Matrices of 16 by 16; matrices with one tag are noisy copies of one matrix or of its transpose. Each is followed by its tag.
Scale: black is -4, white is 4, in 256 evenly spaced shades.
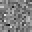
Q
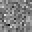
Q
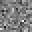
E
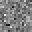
Q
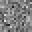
Q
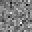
E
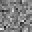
E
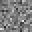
E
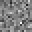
E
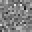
Q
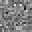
Q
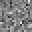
E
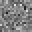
Q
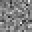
E
